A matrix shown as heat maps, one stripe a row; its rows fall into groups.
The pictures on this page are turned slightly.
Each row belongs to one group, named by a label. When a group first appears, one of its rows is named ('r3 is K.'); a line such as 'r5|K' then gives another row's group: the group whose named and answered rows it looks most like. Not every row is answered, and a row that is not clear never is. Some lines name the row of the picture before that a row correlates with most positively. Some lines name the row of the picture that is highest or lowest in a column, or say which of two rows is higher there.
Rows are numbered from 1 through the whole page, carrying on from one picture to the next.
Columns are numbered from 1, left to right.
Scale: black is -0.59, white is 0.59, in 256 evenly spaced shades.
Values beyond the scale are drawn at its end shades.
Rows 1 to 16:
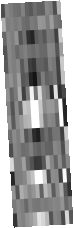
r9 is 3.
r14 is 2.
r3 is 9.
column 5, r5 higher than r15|No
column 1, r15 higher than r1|Yes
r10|9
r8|3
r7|2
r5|9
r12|9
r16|3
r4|9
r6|9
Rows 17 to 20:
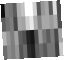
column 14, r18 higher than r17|No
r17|3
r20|9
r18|3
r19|9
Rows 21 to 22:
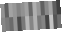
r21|2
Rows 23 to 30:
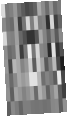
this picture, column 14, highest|28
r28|3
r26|2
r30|9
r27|2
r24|2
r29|2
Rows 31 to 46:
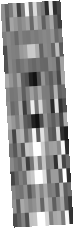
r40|2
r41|3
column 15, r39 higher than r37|Yes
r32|2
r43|3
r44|2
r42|2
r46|3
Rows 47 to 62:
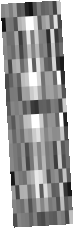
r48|3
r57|2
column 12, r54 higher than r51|Yes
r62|9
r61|2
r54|9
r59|3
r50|2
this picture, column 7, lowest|47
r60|2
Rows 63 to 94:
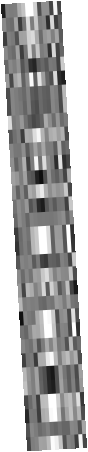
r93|9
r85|3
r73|2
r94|3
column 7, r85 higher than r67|Yes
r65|3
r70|9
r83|2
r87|2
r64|2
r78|9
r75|9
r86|3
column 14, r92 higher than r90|Yes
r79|3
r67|9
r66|2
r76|3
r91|3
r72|3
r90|9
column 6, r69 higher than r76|No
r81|9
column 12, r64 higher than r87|No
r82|3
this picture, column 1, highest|71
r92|3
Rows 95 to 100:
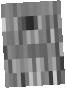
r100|2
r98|9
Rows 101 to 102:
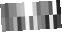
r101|3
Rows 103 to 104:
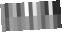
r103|2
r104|2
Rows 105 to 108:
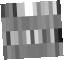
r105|3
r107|2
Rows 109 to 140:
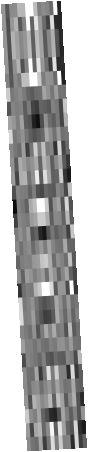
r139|2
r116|9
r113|2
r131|9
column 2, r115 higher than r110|Yes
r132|2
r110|2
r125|9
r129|3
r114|3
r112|2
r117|9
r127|3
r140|2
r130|9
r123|3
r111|2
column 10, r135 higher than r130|No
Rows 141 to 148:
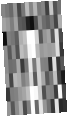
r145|2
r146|2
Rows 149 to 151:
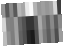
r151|9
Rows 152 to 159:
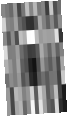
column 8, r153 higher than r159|No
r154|3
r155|9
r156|9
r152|2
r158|2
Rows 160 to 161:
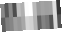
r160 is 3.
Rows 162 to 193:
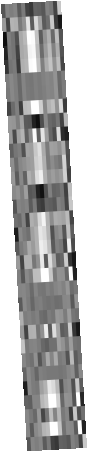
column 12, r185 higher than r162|No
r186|9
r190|3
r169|3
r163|2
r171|2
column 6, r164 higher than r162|Yes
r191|2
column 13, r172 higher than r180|No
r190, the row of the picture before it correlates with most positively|161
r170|9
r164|3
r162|9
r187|2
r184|9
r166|3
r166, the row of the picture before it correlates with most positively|160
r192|3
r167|9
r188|9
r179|3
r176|9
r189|3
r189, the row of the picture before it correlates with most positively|161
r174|3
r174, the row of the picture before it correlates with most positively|160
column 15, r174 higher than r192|Yes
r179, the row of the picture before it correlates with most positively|161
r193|9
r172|3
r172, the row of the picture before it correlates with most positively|160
